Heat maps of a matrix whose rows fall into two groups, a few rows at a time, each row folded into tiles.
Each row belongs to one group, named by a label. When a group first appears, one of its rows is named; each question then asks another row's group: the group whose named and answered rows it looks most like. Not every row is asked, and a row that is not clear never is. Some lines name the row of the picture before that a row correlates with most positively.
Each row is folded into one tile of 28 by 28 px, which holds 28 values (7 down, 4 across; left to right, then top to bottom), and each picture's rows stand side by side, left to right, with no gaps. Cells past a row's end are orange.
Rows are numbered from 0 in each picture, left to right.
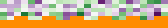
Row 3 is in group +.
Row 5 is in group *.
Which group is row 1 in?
*
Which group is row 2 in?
*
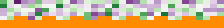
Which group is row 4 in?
+
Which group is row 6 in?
+
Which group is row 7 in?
*
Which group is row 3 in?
*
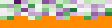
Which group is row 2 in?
+
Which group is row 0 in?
+
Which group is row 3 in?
*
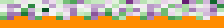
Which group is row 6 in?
+
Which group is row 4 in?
+
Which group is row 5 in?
*
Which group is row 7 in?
*
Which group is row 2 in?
*
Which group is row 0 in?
*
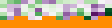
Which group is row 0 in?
*
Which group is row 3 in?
*
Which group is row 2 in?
*
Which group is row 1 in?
+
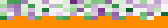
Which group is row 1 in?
+
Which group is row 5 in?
*
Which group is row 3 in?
*
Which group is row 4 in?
+
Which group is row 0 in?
*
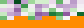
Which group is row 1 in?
*
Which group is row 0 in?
*
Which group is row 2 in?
*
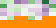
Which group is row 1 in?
*
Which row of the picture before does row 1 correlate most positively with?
0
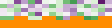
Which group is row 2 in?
*
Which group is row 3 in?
+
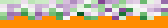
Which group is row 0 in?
*
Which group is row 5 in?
*
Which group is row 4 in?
+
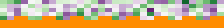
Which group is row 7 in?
*
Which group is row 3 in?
+
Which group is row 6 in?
*
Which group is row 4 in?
*
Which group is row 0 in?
*
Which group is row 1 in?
+
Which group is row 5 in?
+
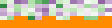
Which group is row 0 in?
+
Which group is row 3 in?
+
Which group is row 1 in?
*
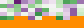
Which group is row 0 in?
+
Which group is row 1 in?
+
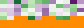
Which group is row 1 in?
*
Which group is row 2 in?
+
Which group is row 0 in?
*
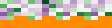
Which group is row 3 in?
*
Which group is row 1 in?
*
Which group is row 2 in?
*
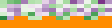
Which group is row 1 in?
*
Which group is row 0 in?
*
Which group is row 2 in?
+
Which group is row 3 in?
+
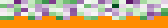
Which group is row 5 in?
*
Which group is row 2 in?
*
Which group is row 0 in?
+
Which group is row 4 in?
+
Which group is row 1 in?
*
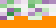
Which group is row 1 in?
+
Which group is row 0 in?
+
